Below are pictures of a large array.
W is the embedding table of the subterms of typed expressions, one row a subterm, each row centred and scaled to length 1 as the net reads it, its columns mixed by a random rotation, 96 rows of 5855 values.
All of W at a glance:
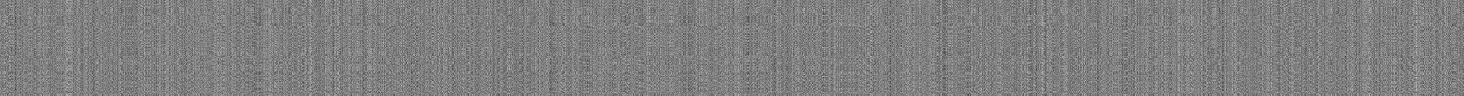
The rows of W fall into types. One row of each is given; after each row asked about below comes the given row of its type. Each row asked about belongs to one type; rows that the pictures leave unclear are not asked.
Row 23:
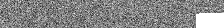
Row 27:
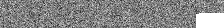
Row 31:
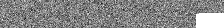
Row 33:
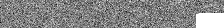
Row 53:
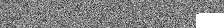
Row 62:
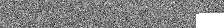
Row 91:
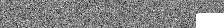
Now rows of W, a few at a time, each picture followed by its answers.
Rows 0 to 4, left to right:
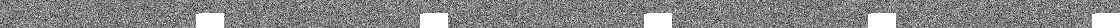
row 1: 62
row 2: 27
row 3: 91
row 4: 53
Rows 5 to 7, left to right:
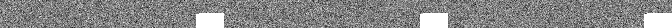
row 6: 91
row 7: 53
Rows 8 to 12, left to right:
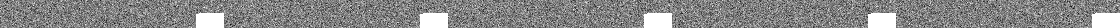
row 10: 31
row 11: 27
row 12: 23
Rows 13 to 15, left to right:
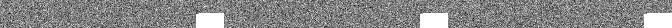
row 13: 27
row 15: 31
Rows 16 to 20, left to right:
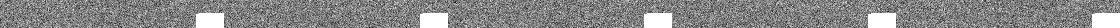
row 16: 91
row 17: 62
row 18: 53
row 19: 62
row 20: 91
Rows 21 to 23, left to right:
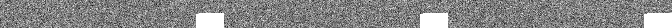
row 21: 91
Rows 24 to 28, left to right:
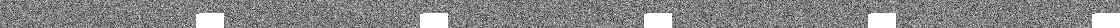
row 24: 62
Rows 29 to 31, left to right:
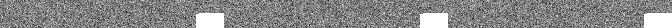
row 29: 33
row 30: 31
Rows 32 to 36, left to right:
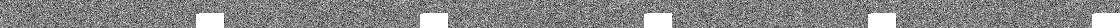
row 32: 23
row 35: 27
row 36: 91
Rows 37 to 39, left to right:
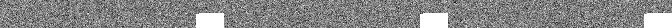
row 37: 31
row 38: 27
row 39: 53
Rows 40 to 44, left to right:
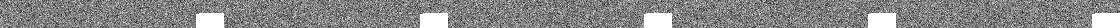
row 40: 23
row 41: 27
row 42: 91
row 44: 33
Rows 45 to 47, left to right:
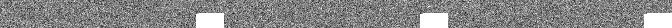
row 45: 91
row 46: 27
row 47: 31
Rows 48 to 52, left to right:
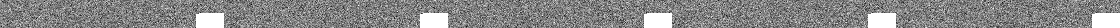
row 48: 53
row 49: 53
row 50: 33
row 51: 53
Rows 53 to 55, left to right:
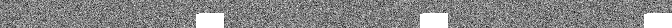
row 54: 91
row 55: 33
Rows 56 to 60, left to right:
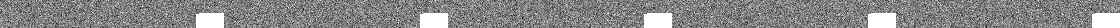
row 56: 23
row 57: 53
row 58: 31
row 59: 62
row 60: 33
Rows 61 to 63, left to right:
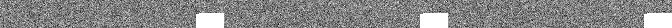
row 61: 27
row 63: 62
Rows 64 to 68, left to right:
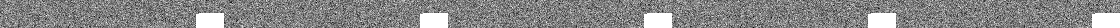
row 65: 53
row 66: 53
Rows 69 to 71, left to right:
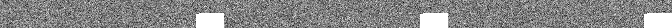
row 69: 53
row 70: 27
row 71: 62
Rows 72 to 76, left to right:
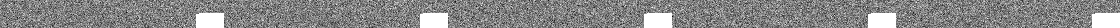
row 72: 62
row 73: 62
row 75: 27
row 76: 31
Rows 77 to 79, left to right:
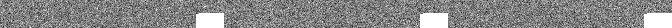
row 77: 27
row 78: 53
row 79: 62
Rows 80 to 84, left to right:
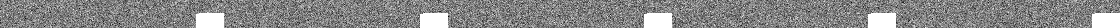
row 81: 62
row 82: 27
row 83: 27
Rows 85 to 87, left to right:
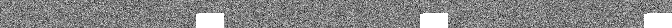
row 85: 91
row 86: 27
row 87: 53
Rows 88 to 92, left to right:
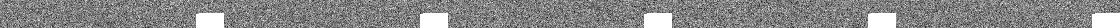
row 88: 62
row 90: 33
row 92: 62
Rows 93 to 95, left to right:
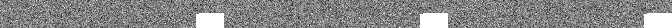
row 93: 53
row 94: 31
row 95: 31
